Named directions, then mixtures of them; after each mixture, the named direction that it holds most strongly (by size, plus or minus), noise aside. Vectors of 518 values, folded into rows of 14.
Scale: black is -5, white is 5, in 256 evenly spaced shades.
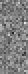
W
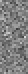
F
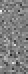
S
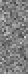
F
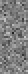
F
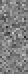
F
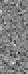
S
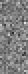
W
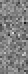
W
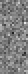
W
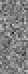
W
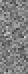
F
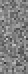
F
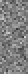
F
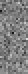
W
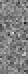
W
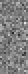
W
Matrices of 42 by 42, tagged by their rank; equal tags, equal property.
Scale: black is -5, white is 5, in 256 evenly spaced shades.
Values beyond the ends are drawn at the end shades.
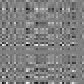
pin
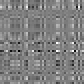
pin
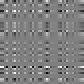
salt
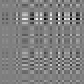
salt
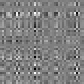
pin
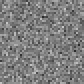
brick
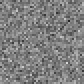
brick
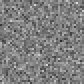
brick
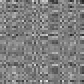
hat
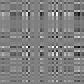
salt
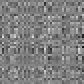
hat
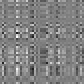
pin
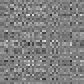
hat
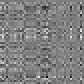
hat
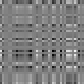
salt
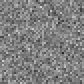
brick
